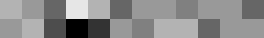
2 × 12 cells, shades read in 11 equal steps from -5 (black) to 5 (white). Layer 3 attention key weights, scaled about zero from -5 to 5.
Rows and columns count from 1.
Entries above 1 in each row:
3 3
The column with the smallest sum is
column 3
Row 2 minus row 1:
-1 1 -1 -9 -5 2 -1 1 2 -2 0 2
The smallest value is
-5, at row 2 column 4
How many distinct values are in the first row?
5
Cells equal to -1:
4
